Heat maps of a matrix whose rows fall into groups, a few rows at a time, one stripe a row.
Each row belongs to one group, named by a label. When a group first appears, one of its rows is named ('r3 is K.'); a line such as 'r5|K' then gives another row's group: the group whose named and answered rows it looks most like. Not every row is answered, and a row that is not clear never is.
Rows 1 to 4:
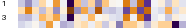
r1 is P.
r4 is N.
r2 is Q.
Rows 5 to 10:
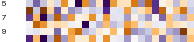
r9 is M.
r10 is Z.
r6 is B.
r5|P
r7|Z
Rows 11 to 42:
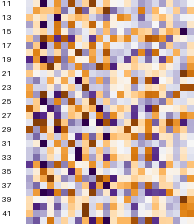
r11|Z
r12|Q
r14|Z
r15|N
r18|Q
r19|Z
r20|Q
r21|M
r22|P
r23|M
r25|Z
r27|M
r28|N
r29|B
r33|P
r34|Z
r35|B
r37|P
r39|M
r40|M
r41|M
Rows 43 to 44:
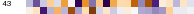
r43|P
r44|Z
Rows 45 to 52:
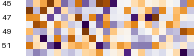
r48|N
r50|Z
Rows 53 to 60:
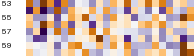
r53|B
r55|M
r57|Z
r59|M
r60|M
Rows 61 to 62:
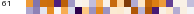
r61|B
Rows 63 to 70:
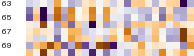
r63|N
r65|Z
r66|B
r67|M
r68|M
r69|Q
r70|B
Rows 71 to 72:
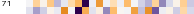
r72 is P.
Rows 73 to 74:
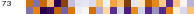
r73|B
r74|Z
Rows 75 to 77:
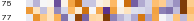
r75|M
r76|M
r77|Q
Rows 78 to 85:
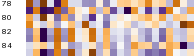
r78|B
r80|B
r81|M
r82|Z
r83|Z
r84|N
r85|Z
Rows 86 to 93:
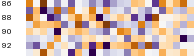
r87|Z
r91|N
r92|P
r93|B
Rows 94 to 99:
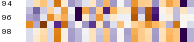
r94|N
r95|P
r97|B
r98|N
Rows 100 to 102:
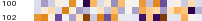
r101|N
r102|Q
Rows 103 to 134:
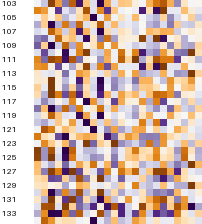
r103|B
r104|Q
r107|B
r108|P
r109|Z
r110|M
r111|B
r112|Q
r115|B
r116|B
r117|P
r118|Z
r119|B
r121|N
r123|Q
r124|B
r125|B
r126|M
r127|B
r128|Z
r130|Z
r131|B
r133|Z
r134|N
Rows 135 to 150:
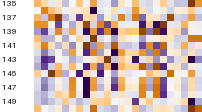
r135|M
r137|B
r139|P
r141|Q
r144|P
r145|B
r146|P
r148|P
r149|N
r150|M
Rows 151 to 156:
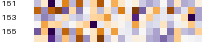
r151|Z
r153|N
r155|Z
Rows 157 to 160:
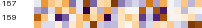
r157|Q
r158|P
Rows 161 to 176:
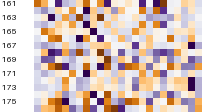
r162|P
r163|Z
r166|B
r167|N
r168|Z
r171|P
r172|N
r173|N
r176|Q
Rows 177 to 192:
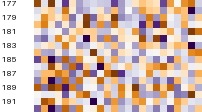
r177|B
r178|N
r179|Q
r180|Q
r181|M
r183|N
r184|M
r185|Z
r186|B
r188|Z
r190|M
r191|N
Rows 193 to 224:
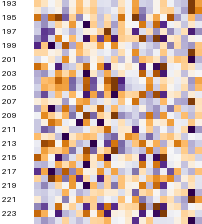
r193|M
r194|M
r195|B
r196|P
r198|P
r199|Z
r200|M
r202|Q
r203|P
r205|Q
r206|P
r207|M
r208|Z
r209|Q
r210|B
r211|N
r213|N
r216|P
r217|Z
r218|B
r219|P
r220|N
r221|M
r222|P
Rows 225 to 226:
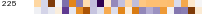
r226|M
